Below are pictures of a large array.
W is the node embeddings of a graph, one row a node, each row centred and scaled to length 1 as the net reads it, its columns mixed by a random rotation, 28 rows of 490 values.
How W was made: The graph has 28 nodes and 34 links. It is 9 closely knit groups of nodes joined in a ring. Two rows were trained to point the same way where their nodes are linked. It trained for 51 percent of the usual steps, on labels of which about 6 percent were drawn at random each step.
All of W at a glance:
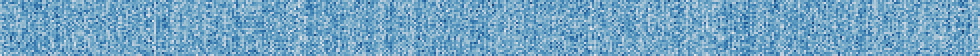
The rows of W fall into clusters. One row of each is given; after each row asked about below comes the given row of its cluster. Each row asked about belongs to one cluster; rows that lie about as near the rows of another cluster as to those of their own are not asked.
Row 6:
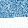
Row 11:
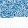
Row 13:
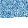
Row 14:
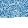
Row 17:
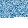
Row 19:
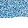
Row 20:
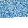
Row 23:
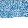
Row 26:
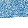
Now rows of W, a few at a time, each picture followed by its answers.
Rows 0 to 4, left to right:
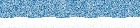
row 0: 17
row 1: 20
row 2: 26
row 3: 17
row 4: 14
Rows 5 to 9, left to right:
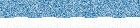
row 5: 11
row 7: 14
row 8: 19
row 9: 13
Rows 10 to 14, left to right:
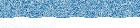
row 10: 23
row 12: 26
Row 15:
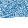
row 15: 11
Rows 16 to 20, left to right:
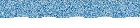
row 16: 20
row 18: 19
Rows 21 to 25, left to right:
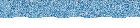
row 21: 23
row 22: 6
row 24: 20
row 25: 6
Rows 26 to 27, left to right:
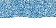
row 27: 13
